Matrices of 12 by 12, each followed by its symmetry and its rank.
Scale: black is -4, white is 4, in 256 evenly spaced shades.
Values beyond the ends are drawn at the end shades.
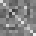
symmetric, full rank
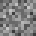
symmetric, full rank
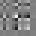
symmetric, rank one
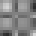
symmetric, rank one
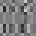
neither, rank two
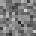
neither, full rank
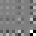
symmetric, rank one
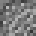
symmetric, full rank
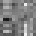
neither, rank two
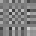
symmetric, rank one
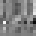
neither, rank two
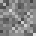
symmetric, full rank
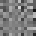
neither, rank two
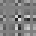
symmetric, rank one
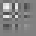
symmetric, rank one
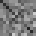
symmetric, full rank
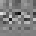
neither, rank two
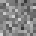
neither, full rank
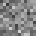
neither, full rank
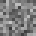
neither, full rank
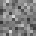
neither, full rank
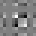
symmetric, rank one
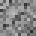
symmetric, full rank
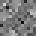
symmetric, full rank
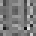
neither, rank two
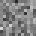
neither, full rank
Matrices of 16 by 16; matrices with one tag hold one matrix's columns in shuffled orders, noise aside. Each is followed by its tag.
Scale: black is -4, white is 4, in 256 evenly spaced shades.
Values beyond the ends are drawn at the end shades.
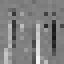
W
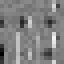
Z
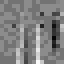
W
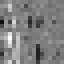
Z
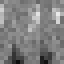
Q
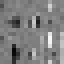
Z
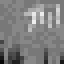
Q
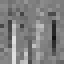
W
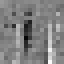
W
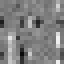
Z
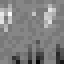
Q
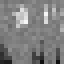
Q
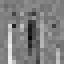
W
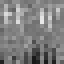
Q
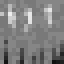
Q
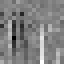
W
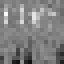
Q
